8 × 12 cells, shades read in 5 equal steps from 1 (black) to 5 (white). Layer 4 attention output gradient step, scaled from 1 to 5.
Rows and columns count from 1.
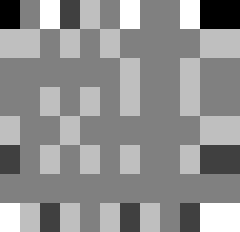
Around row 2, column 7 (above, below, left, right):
5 4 4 3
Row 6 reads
2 3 4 3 4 3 4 3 3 4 2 2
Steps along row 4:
same up down up down up down same up down same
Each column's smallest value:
1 3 2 2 3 3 2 3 3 2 1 1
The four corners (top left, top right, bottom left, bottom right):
1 1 5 5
